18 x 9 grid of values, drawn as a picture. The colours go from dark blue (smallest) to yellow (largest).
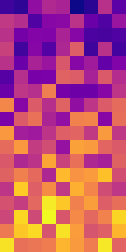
The bottom middle is the ninth with the highest average. No regular stripes run through it. There is an overall slope up to the bottom. On average the colour sits 50% of the way up the scale.
